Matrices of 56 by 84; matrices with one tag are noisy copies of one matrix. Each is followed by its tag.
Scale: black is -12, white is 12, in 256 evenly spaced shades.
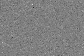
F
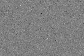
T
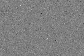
T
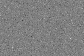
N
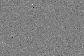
F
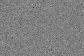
F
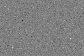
N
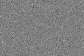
F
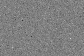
N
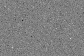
N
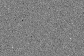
N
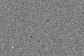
N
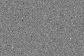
N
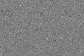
T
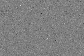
T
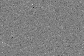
F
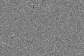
F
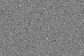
T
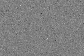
T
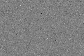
T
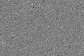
F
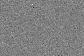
F
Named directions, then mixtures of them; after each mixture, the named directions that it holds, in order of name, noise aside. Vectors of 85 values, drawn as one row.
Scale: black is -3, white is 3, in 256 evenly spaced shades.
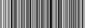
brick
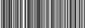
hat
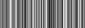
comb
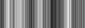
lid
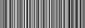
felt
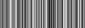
comb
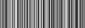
comb, felt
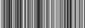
hat, lid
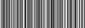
comb, hat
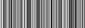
brick, felt, hat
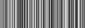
comb, felt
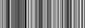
comb, felt, lid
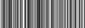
hat
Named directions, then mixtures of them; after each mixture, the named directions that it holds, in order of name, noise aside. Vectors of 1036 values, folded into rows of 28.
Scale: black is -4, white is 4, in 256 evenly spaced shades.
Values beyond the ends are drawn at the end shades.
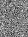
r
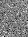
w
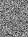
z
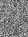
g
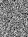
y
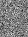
r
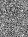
r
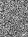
g, y, z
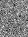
g, w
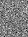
w, z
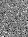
w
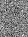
r, z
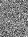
w, y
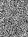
g, z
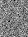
g, y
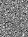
w, y, z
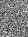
w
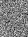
w, y
